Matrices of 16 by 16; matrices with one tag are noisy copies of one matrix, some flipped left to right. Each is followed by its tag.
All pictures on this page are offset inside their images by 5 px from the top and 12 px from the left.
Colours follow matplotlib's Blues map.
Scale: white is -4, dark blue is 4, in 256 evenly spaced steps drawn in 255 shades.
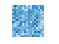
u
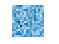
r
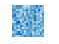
r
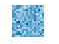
r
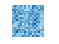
u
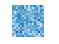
u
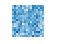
u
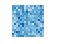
u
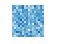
u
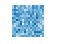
u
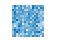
u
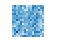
u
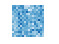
u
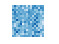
u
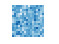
r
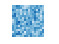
r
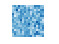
r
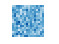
r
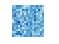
r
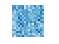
u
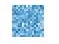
u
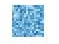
r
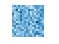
r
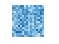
u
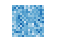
u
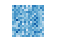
u
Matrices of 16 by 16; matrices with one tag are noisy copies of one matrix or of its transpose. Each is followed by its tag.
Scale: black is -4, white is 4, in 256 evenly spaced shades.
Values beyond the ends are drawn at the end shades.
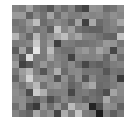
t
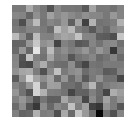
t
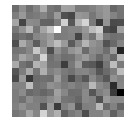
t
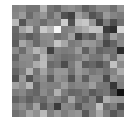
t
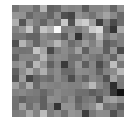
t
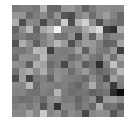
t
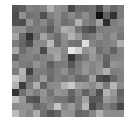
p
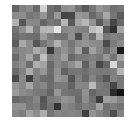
t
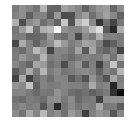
t
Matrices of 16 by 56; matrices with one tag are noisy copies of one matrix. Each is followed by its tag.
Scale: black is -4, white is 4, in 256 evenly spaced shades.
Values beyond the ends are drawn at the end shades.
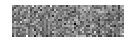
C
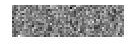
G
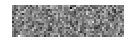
G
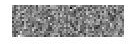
G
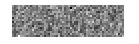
G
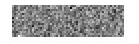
G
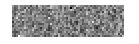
G
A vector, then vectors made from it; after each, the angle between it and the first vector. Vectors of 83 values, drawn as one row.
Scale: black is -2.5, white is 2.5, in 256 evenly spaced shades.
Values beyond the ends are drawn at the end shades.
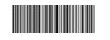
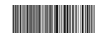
nearly parallel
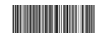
nearly parallel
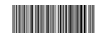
partly opposed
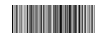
orthogonal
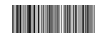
partly aligned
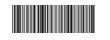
orthogonal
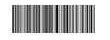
nearly parallel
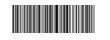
nearly parallel
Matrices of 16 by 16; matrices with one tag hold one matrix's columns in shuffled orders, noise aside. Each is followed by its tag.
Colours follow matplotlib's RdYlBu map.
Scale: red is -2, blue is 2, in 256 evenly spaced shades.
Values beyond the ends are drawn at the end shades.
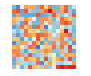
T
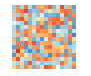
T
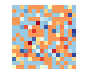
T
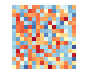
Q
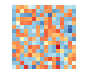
T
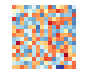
T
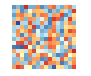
Q
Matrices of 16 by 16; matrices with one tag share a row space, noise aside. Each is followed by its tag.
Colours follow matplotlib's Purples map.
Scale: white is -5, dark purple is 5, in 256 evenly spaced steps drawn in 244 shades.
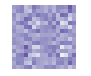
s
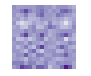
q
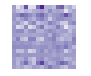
q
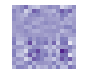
s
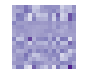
s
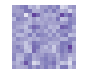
s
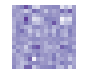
s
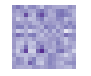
q
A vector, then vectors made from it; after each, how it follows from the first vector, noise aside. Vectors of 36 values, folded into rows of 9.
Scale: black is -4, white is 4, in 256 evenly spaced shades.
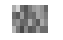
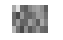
copied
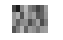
negated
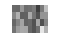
reversed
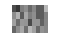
negated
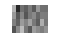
sign-scrambled
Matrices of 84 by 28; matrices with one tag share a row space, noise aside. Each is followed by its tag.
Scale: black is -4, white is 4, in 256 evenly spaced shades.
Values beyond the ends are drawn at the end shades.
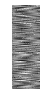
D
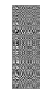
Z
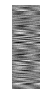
D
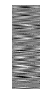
D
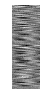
D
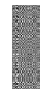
Z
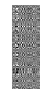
Z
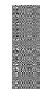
Z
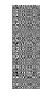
Z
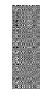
Z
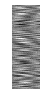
D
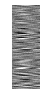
D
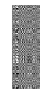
Z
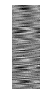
D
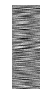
D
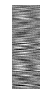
D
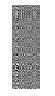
Z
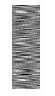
D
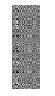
Z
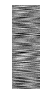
D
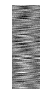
D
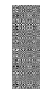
Z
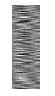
D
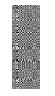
Z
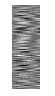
D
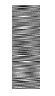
D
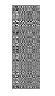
Z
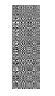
Z
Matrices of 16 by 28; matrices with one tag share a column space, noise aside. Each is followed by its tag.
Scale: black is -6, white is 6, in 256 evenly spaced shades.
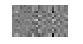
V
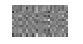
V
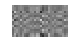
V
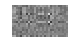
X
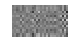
V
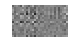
X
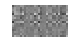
X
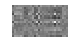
X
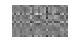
X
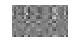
X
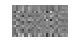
V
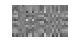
V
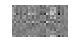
X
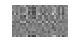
X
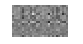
X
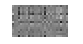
X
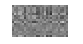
X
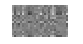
X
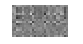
X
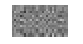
V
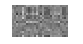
X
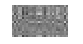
X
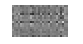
X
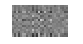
V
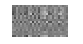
X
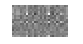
X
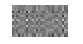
V
